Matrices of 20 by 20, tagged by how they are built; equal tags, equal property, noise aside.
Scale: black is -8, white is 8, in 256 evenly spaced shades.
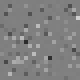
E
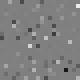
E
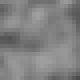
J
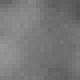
J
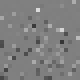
E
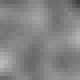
J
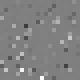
E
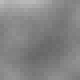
J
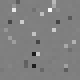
E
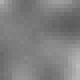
J
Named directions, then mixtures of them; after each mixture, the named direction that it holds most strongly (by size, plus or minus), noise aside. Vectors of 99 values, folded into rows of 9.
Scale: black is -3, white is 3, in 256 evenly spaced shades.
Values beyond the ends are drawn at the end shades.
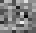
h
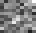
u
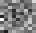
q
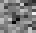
u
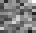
u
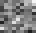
u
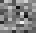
h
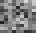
h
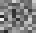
q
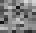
h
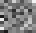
q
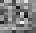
h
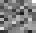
u
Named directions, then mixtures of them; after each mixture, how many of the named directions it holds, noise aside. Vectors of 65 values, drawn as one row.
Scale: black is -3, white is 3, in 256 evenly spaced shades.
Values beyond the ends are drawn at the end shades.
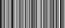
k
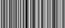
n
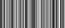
two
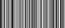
one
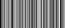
one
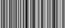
one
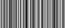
one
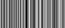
one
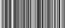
one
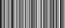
one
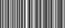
one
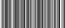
one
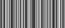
two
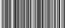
one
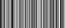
one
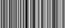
one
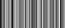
one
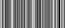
two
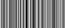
one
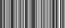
two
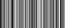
one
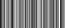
one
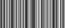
two
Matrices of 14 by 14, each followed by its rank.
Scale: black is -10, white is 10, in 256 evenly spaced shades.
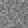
full rank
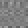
two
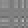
one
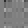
one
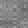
two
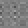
two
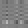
one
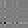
one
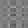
one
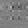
two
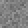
full rank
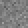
full rank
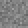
full rank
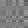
one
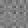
two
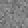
full rank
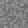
full rank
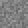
full rank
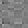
two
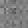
two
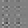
one
